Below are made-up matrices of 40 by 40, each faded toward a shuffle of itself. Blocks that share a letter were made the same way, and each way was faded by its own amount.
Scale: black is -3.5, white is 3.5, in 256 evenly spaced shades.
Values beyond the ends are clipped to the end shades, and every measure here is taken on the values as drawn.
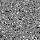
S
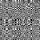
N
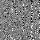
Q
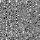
Q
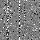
Q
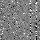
Q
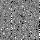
Q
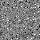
S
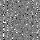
Q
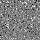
S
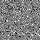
S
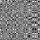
N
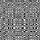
N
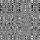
N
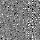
Q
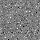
S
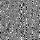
Q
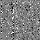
Q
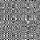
N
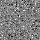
S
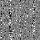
Q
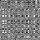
N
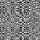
N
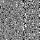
Q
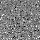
S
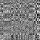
N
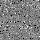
S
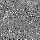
S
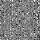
Q
